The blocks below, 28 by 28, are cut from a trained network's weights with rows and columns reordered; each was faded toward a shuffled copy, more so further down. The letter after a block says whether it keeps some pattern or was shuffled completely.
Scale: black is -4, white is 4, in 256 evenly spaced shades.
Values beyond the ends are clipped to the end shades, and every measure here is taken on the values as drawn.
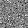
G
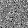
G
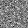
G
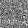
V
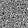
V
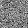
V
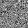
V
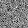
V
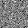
V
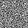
V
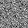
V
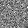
G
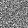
G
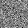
G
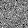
G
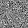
G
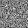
V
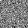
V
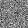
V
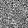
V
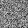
G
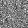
V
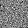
G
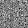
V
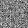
G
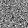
G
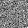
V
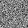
G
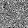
G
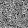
G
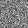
G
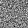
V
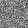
V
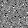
G
